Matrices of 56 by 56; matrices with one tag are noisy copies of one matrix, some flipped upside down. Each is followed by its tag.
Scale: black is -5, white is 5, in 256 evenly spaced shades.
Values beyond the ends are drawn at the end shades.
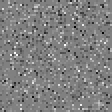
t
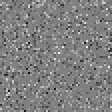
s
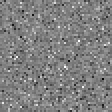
t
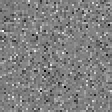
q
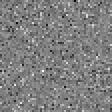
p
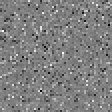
q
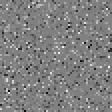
s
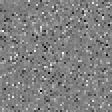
q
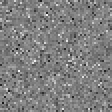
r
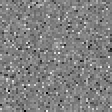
s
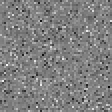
q
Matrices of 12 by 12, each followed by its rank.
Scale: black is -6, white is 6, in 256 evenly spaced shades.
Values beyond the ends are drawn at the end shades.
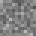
full rank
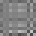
one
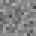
full rank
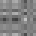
one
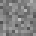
full rank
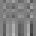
one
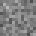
full rank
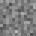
full rank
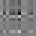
one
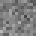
full rank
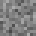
full rank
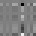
one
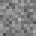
full rank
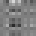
one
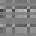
one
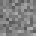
full rank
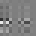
one
